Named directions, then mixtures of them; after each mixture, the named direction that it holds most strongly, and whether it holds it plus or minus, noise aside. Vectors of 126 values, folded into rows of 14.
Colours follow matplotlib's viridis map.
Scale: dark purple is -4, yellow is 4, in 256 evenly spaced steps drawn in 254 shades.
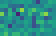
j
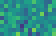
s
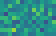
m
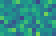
s, minus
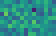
m, minus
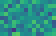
m, minus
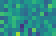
s, plus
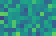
s, plus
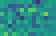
j, plus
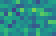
j, plus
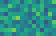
m, plus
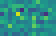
j, minus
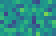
j, plus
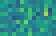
m, minus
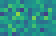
j, minus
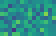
m, minus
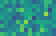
s, minus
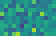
s, plus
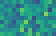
s, minus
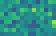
m, plus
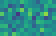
j, plus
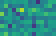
j, plus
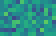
m, minus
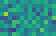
m, minus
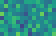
s, plus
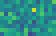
m, plus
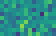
s, minus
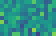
s, plus
